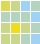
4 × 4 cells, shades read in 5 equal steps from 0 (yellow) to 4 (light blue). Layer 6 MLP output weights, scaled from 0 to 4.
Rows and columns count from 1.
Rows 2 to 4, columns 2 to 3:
3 3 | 0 2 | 2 3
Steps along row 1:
up up down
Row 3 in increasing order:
0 2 2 3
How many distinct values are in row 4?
3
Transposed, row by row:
1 3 2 2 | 2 3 0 2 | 4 3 2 3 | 3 4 3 4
